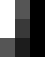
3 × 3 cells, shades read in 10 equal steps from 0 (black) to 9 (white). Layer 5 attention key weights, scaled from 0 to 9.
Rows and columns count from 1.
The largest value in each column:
9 3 0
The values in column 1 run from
3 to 9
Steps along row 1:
down down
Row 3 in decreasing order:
3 1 0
